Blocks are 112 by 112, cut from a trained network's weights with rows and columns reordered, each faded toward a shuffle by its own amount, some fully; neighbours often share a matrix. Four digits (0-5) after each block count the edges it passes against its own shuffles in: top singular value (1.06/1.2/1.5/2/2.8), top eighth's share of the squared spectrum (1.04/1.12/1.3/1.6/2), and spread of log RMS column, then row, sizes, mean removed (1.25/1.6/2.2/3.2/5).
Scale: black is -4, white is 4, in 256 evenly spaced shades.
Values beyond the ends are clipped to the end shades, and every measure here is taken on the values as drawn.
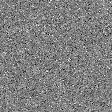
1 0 0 0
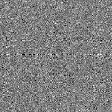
3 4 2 2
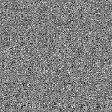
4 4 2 2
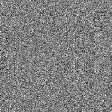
3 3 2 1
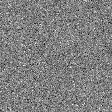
0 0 0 0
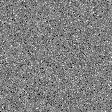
0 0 0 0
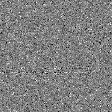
3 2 2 1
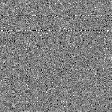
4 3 2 2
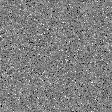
1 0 0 0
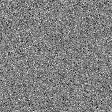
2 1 0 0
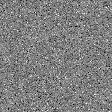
0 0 0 0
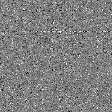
3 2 1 1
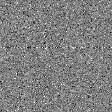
3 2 1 1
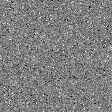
0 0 0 0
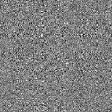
3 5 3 3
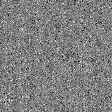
1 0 0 0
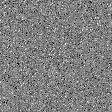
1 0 0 0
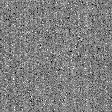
2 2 0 1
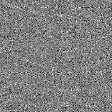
3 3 1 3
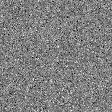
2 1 0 0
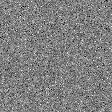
1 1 0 0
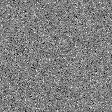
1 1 0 0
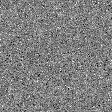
1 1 0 0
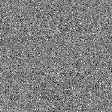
2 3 1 2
